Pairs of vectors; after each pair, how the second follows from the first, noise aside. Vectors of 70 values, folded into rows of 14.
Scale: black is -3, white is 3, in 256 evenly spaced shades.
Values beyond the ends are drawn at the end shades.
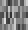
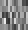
sign-scrambled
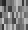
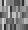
sign-scrambled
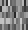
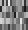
copied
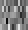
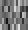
sign-scrambled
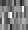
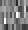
reversed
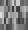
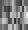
reversed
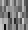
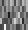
sign-scrambled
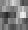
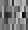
sign-scrambled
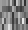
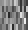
shuffled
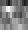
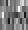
shuffled
